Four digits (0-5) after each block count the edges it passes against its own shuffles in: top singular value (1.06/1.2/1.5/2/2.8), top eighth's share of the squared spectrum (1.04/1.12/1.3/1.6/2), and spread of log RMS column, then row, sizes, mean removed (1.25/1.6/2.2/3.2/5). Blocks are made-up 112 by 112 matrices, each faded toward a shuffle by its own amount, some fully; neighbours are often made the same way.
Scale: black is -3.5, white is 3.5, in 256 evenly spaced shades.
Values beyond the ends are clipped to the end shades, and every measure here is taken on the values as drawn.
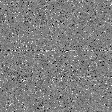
2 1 0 1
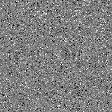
3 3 1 1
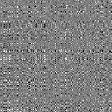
5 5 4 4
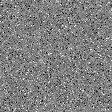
2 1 0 0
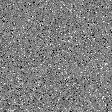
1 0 0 0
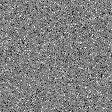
2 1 0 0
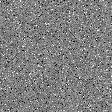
1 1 0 0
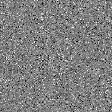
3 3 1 1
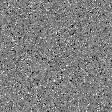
1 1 0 0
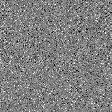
3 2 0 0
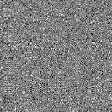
4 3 2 2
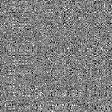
4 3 2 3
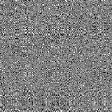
5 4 3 3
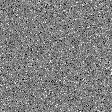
0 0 0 0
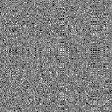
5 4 3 2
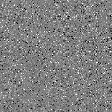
4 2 1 1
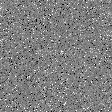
1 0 0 0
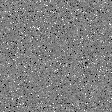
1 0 0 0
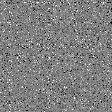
1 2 1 2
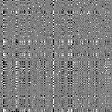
5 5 4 3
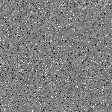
0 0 0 0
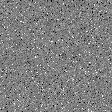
0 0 0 0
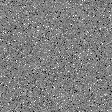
0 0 0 0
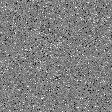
0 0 0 0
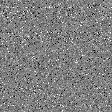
1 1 0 2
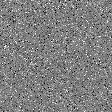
1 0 0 0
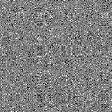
4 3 2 2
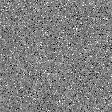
2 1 0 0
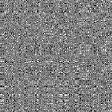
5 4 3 3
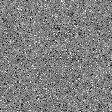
3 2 0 1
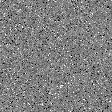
0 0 0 0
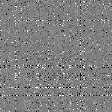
4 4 3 3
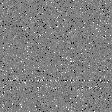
3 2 1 2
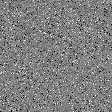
2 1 0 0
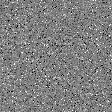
2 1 0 1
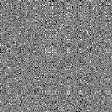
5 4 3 2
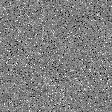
1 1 0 0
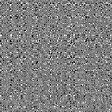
5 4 3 3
